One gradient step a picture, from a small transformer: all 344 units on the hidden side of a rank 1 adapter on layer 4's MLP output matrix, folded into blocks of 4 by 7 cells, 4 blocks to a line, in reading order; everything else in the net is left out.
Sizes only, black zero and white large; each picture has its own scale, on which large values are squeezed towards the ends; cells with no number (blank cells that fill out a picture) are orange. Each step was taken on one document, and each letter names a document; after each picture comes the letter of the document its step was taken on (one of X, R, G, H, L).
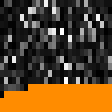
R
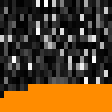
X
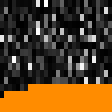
X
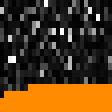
R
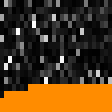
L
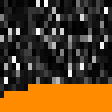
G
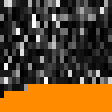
L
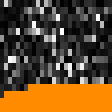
G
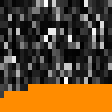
R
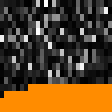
X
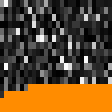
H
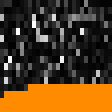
L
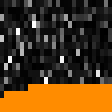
L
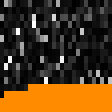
L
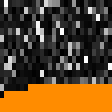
H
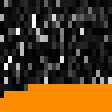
L
